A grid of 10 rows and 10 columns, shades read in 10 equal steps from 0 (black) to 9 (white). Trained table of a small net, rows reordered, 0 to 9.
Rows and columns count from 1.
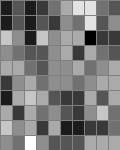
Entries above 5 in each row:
3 1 4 2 4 3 5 3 3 4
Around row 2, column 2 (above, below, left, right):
3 5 1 1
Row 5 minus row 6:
4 1 -2 -1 0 0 2 -1 -1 0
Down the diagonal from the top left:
1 3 1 3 5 5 2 5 2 6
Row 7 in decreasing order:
7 6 6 6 6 3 3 2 2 1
